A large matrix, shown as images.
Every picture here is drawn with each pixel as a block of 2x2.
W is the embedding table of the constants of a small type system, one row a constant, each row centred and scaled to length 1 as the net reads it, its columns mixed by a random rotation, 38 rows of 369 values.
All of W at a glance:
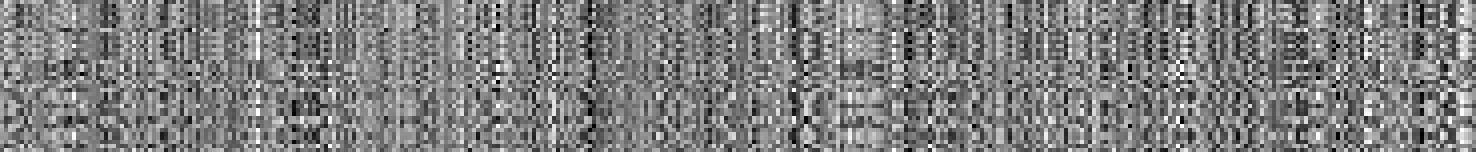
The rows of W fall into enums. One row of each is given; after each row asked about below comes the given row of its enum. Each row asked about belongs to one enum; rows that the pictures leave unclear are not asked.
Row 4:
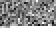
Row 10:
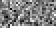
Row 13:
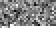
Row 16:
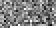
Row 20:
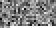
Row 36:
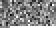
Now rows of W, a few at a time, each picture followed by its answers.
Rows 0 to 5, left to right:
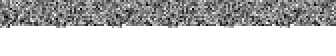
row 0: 10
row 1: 20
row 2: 13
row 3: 20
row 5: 13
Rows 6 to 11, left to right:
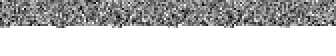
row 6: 20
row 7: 36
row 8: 10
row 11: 4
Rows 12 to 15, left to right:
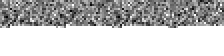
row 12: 10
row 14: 10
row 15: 36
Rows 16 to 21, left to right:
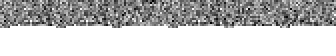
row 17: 16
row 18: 36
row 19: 16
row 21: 10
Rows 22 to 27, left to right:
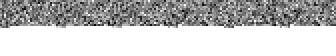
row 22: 36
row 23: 4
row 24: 4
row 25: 13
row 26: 16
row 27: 13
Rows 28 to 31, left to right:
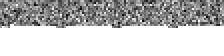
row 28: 13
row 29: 36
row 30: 36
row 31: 16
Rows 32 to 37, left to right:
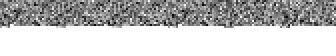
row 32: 13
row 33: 4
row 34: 4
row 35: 13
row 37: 10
